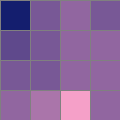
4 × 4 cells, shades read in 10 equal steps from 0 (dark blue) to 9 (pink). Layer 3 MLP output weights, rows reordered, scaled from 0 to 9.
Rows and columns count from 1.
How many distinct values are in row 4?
3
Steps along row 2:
up up same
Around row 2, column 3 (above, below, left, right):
5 5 4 5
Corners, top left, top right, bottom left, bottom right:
0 4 5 5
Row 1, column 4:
4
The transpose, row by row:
0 3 4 5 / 4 4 4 6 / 5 5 5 9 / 4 5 5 5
